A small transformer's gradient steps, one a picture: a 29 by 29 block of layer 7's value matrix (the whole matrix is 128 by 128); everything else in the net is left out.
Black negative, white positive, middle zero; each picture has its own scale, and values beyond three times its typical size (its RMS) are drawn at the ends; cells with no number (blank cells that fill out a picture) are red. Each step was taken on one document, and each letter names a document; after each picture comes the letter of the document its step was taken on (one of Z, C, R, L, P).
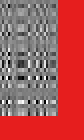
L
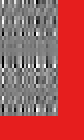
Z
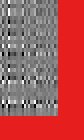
L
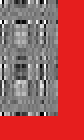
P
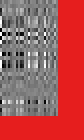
L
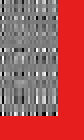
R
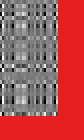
P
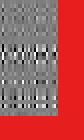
R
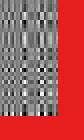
P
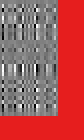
Z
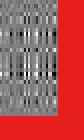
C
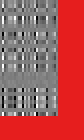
R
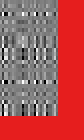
P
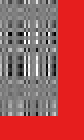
C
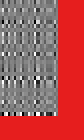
P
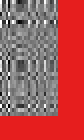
L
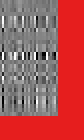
R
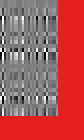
R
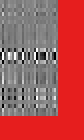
R
